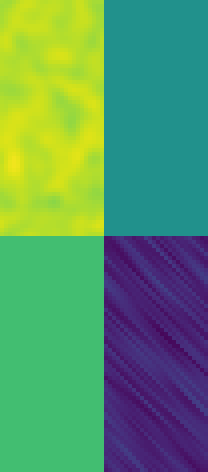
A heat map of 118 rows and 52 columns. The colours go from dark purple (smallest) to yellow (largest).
The table splits into 2 rows of 2 panels. Panel 1,1: very high, blotchy, faint in contrast. Panel 1,2: middling, flat. Panel 2,1: high, flat. Panel 2,2: very low, slanting down to the right, faint in contrast.
